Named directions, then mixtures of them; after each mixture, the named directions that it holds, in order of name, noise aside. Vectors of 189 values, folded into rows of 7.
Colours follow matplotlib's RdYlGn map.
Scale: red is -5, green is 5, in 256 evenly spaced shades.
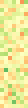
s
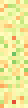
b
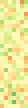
s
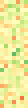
b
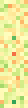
b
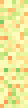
s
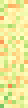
b, s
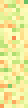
b, s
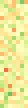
b, s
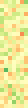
s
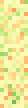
s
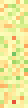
b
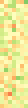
b, s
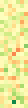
b, s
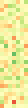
b
